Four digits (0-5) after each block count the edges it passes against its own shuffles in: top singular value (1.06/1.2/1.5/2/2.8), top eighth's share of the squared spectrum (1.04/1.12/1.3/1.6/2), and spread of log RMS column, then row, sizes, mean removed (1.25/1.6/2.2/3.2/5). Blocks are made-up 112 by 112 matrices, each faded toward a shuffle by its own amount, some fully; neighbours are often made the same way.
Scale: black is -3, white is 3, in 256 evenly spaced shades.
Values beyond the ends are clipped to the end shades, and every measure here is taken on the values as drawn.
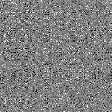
4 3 1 3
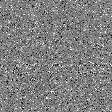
3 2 0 1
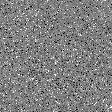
2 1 0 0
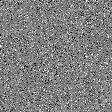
1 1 0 0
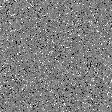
1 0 0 0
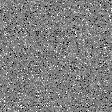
3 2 0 1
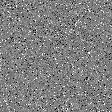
1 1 0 0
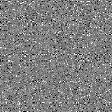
4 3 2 2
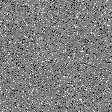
0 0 0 0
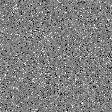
3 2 0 1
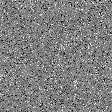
2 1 0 0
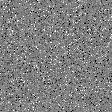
2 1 0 0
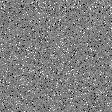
1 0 0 0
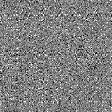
4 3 2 2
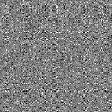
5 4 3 3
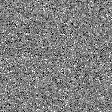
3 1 0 0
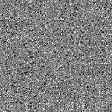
4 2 1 1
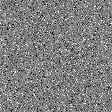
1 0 0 0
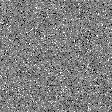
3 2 0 0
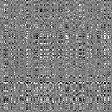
5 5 4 4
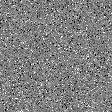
1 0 0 0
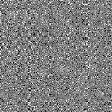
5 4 3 3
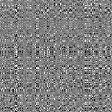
5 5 4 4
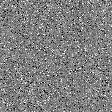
2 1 0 0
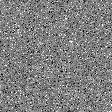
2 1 0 0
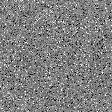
1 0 0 0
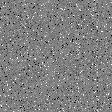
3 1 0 0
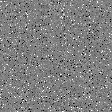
3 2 1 0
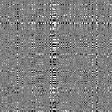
5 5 4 4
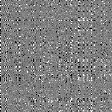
5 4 3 3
